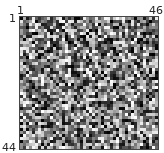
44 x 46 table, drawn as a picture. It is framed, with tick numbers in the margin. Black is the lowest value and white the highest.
Neither half mirrors the other. There is no overall slope. There is no seam. Fine speckle covers the field. The histogram is flat. No single row or column stands out from its neighbours. There are no regular stripes. On average the colour sits 50% of the way up the scale.
